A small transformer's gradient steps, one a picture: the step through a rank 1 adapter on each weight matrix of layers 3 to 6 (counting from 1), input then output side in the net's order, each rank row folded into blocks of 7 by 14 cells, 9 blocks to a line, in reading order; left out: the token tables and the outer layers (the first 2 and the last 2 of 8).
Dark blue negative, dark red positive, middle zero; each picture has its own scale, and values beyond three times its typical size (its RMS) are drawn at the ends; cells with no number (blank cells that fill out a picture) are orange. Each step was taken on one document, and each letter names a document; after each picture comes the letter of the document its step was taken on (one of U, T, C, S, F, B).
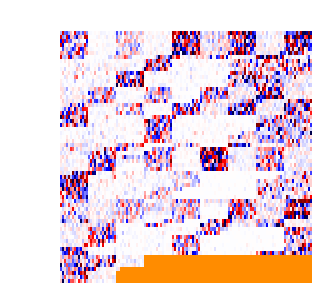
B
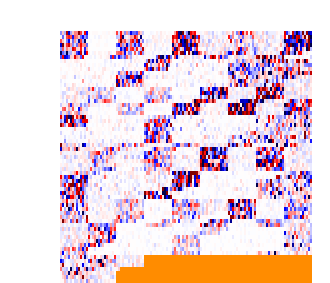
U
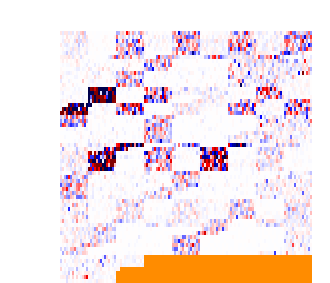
U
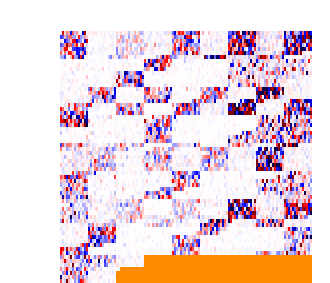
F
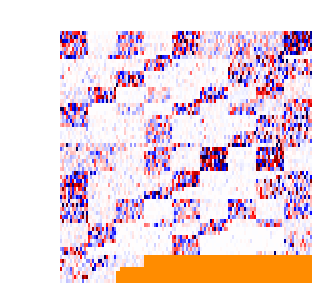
U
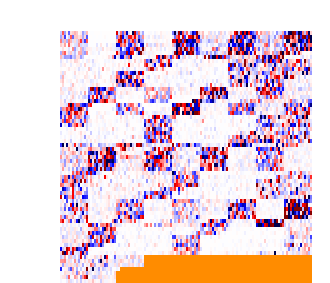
U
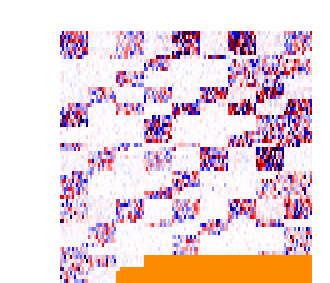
F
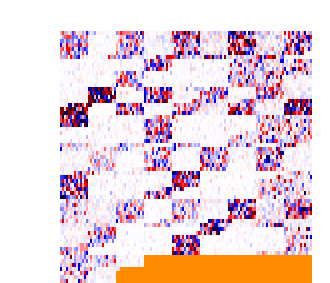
F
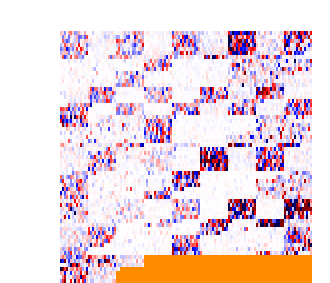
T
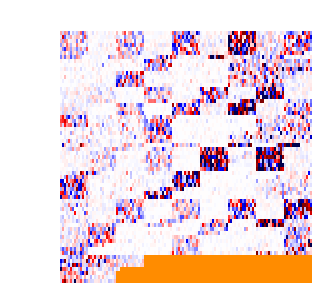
T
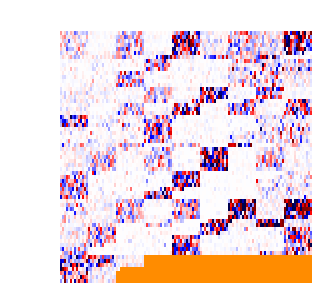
T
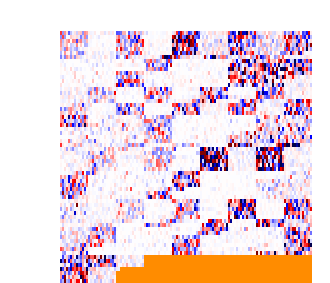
T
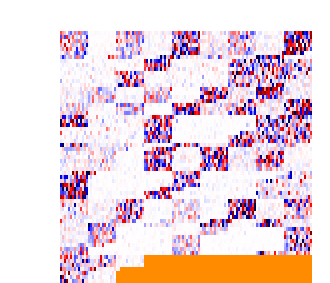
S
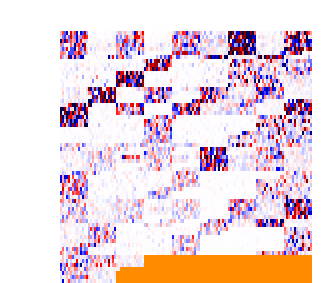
B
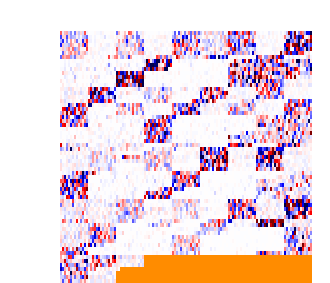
B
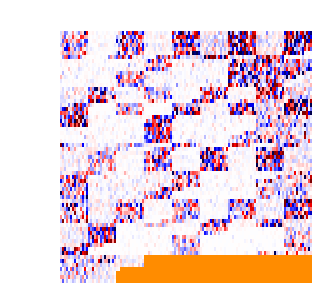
U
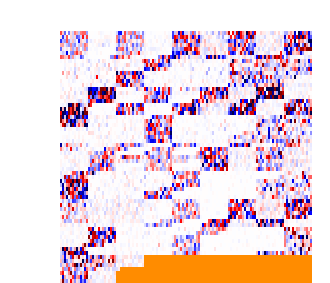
B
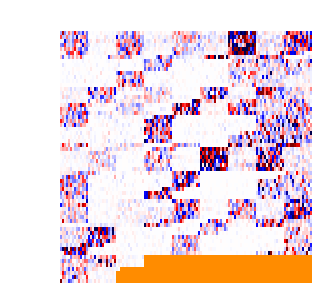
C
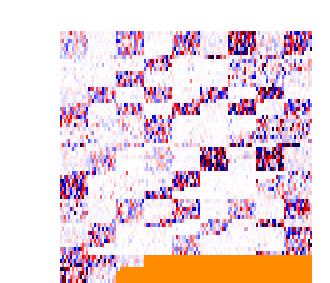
T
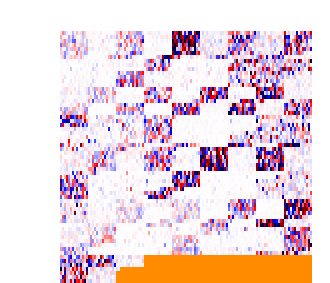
T
